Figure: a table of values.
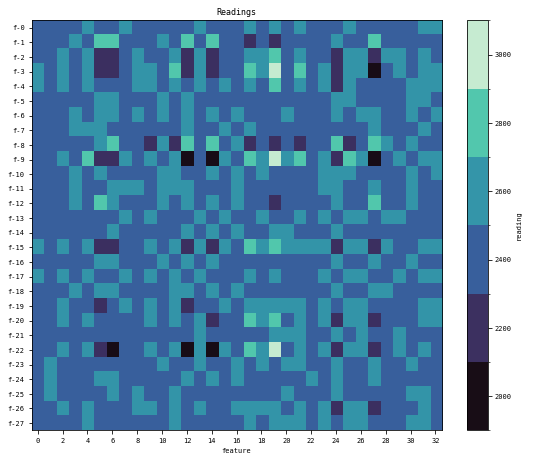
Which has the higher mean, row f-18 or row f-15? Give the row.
f-15
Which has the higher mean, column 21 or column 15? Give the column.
21
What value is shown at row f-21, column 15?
2400
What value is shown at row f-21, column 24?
2600
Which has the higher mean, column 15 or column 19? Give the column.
19
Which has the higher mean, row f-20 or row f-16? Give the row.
f-20
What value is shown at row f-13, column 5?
2400
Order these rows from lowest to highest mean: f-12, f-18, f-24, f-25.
f-25, f-24, f-18, f-12
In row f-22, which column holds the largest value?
19
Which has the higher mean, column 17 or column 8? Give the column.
17
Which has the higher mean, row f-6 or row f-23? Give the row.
f-6
